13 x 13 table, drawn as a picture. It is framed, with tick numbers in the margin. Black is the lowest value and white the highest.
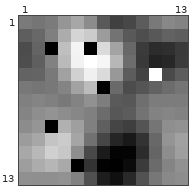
The histogram is bell-shaped. The bottom middle is the ninth with the lowest average. Values change most from cell to cell in the top middle. Six lone cells stand out: one far higher and five far lower than their neighbours.
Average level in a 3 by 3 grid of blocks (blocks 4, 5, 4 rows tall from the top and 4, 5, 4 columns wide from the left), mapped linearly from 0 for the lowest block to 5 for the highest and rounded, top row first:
341 / 333 / 503
